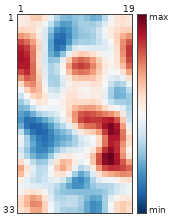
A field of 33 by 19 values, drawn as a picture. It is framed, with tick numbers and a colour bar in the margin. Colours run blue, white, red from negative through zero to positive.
There are no lone odd cells. On average the colour sits 50% of the way up the scale. The ninth with the lowest average is the middle left. The field is mottled with small blotches.
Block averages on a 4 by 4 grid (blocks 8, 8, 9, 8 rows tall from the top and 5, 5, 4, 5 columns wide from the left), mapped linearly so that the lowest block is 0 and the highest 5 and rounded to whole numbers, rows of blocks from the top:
4 0 2 3
3 2 4 2
0 1 4 5
3 1 1 3
